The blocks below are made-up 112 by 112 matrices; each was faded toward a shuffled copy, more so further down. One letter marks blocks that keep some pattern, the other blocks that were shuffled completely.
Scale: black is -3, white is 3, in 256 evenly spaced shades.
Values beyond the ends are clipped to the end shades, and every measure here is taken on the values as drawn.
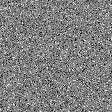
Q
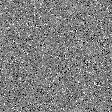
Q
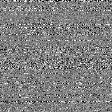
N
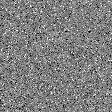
Q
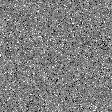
Q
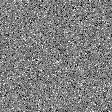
Q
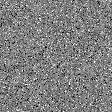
Q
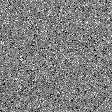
Q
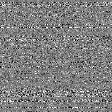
N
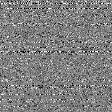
N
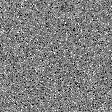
Q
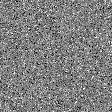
Q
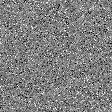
Q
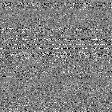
N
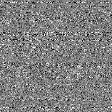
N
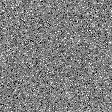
Q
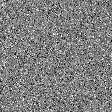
Q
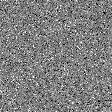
Q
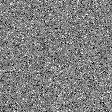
Q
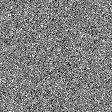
Q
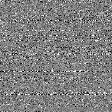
N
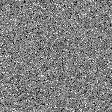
Q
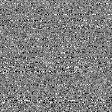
N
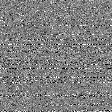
N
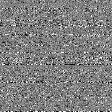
N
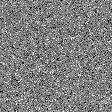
Q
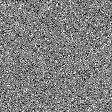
Q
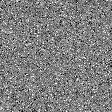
Q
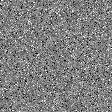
Q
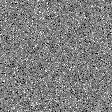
Q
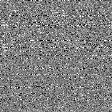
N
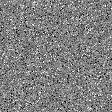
Q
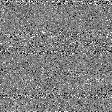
N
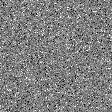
Q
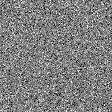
Q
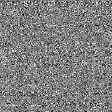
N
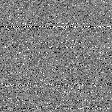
N
